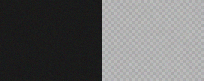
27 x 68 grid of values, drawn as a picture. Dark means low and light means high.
The table splits into one row of 2 panels. Panel 1,1: very low, flat. Panel 1,2: high, checkered, faint in contrast.
